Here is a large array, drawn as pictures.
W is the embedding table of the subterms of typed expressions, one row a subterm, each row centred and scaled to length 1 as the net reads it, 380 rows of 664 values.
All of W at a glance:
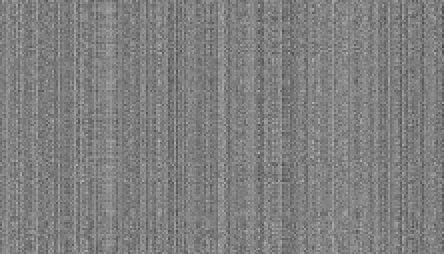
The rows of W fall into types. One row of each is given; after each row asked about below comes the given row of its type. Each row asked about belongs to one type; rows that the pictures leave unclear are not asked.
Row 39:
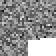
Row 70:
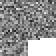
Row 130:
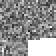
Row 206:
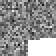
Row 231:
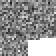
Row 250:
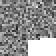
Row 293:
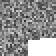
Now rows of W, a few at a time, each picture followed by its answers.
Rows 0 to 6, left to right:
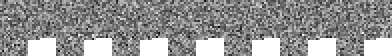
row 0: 39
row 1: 130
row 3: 39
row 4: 250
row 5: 130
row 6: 206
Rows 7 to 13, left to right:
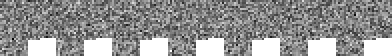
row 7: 70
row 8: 130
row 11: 70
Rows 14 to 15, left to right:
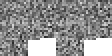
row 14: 293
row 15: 250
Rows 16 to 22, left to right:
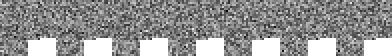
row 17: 70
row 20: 39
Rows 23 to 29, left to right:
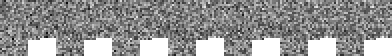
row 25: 250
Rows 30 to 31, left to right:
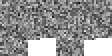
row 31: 231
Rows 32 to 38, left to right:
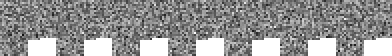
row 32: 70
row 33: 206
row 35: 206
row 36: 293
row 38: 39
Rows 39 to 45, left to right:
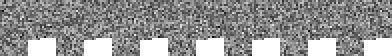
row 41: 293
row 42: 231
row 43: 206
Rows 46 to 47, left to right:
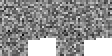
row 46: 70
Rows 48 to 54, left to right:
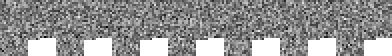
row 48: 130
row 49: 231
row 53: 130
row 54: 293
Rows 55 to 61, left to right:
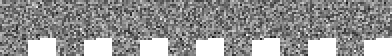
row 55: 250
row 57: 250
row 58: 70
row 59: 130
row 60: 206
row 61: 231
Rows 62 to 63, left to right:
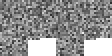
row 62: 250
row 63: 206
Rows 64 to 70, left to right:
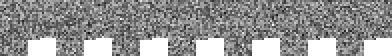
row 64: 39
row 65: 130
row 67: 250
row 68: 293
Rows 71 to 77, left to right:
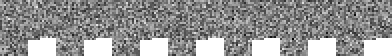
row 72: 231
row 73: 293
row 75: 70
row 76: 70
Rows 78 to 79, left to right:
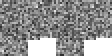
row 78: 250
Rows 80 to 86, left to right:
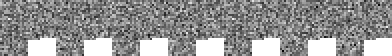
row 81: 231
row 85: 70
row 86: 206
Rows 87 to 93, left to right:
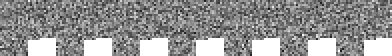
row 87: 231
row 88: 130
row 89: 231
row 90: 70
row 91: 231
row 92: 130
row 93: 250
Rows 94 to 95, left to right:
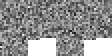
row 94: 130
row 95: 231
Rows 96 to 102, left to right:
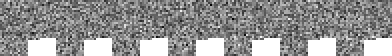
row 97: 70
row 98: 231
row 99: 206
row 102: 250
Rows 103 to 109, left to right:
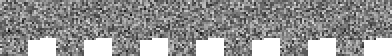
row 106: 293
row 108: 293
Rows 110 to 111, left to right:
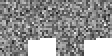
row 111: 293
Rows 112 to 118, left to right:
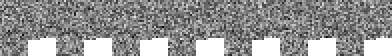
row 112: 70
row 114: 231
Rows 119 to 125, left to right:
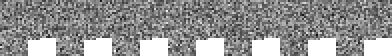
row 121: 250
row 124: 70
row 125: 250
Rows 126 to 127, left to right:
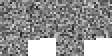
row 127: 250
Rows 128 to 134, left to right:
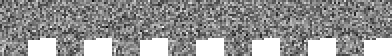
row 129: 70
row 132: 70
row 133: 70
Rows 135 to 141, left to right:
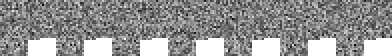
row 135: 206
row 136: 206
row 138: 70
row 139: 206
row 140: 293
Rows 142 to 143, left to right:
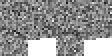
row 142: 231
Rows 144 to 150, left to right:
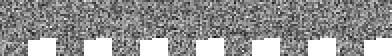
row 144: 293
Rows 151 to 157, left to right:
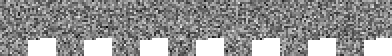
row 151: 130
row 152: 231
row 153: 231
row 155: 231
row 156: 293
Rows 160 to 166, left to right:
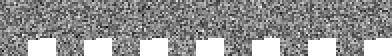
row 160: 130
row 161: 231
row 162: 206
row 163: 250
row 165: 206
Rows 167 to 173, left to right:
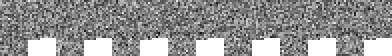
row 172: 250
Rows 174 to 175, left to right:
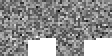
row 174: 250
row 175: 39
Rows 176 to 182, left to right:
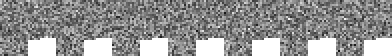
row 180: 293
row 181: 130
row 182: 39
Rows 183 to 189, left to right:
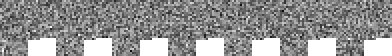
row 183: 130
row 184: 130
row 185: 293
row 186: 39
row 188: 39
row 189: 293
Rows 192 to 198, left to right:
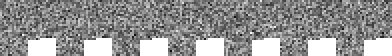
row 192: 130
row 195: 231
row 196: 130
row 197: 250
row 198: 130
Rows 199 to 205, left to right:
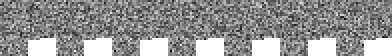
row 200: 231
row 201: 70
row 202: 231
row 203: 250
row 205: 231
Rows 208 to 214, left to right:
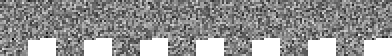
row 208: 70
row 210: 293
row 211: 250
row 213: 293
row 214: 130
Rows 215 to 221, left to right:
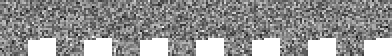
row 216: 250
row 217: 130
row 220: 293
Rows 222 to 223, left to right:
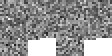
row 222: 130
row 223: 250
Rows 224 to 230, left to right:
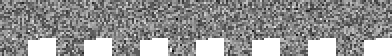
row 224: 231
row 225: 293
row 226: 293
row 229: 206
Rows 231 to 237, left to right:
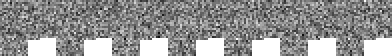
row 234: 293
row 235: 293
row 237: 231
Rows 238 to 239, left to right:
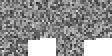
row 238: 293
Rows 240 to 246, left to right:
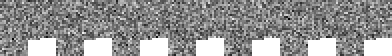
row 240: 70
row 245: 231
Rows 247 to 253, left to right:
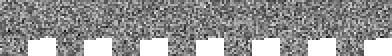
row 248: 70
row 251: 250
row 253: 293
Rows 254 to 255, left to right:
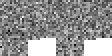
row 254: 70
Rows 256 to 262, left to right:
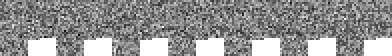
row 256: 231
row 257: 70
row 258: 130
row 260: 250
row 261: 231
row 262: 39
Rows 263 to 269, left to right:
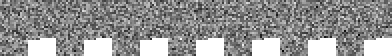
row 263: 250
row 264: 250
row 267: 39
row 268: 70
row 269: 70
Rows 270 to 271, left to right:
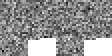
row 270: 70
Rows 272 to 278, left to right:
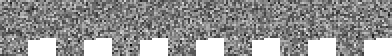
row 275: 293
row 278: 39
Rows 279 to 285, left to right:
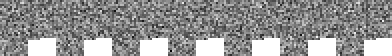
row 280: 231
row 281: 39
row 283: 250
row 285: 206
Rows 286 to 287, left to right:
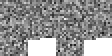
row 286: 70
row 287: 39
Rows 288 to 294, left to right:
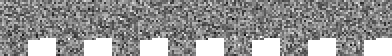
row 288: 70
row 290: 130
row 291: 39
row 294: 206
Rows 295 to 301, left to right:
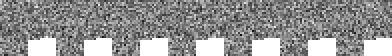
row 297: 70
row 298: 231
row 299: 206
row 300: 293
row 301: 250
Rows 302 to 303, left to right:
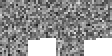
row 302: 130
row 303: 130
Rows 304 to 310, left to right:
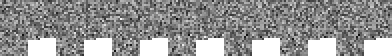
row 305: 206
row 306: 39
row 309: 70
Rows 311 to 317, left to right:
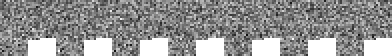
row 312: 250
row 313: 39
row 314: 231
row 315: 70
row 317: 250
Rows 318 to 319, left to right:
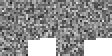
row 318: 231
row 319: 293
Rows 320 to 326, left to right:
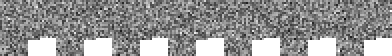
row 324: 231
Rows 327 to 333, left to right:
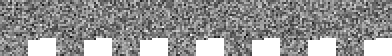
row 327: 231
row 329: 206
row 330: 130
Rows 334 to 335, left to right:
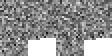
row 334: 70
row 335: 130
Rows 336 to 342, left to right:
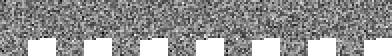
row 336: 231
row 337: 39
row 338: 130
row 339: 130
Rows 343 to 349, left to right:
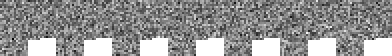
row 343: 70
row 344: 130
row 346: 231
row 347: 293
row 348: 130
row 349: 231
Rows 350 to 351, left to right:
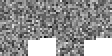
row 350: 231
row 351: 293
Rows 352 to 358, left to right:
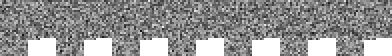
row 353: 70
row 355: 250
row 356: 231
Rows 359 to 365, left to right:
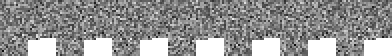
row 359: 130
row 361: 70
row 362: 250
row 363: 293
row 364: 293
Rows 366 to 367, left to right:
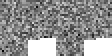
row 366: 70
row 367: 70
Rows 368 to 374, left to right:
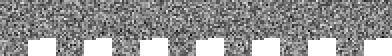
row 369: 39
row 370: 250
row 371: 70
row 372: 206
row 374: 70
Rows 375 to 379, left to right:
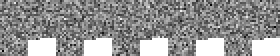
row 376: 39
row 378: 206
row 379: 231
